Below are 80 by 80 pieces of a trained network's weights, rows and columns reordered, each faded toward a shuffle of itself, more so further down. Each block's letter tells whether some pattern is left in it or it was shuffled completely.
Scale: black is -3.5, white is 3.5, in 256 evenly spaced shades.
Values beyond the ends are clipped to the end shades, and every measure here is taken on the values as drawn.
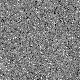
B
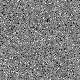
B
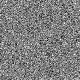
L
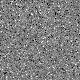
B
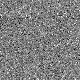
B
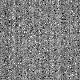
L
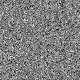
B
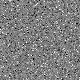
B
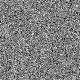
B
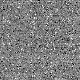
L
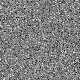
B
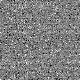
L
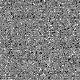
L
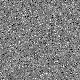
B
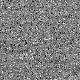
L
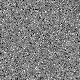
B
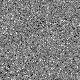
B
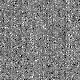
L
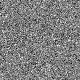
B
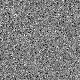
L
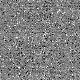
L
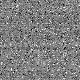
L
